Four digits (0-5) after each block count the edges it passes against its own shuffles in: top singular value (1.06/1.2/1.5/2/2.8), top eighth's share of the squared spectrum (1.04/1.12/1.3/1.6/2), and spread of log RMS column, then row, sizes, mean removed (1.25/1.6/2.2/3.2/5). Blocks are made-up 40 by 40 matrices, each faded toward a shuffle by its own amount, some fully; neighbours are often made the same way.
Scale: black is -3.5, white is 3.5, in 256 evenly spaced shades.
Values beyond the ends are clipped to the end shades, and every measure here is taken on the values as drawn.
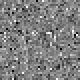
0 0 0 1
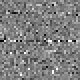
2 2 0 2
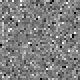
0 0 0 0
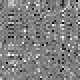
4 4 2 2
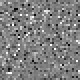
0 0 0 0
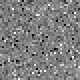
0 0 0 0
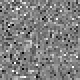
1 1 0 0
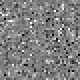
3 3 1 1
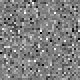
2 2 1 0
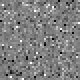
1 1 0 0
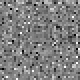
3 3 0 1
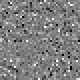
0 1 0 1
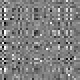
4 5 3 3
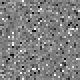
1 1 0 0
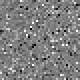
1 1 0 0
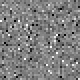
2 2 0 0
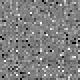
2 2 0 0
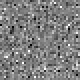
3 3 1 1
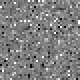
0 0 0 0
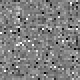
2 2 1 0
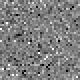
2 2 0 0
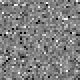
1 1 0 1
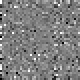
3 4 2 1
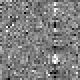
3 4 2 0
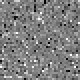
1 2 0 0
